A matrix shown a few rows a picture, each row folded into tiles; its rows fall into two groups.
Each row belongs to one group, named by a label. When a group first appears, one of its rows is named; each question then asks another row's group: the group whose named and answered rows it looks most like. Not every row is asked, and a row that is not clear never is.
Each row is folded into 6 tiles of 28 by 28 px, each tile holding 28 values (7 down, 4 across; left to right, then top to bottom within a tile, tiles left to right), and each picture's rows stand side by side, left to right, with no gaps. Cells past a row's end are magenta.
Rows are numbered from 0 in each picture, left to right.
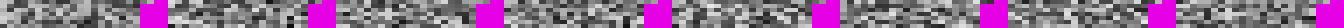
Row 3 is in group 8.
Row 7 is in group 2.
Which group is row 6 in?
8
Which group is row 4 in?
8
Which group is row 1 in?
8
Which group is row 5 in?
2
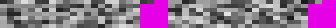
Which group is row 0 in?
2
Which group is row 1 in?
8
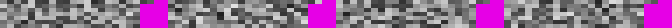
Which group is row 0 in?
2
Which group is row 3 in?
2
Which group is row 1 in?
8
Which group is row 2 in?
2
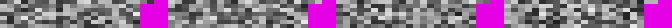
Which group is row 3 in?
8
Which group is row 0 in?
2
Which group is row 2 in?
2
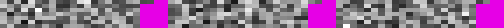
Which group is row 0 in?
2
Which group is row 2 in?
2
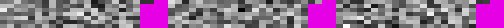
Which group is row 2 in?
2
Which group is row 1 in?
8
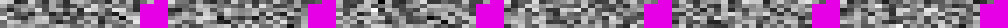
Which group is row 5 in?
8
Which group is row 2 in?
8
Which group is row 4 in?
2
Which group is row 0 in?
8
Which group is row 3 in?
8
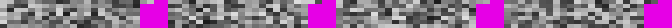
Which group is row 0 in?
8
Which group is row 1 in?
2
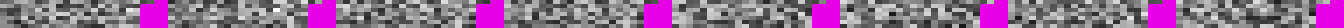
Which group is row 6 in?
2
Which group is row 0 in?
2
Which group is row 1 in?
2
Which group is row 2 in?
2
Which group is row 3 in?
2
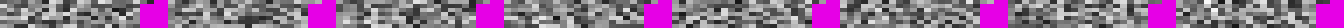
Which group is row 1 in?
8
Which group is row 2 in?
8
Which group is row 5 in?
8
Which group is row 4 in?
2
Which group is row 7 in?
2
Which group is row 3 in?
8
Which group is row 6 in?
2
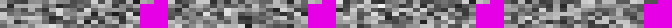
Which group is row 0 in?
8
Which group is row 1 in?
8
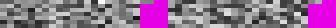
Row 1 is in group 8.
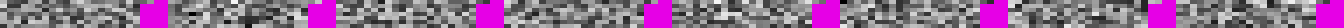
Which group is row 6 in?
8
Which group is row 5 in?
2
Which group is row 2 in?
2
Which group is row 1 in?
8
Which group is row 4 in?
2
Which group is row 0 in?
8
